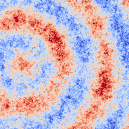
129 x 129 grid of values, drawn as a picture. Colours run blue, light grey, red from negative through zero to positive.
On average the colour sits 50% of the way up the scale. Rings spread out from the middle left. There is no overall slope. No single row or column stands out from its neighbours.
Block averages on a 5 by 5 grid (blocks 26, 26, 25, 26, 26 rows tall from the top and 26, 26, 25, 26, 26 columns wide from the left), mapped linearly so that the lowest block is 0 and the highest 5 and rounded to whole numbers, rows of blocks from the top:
4 2 0 4 0 / 1 4 4 1 0 / 2 2 5 2 3 / 2 3 2 3 4 / 3 2 1 5 0
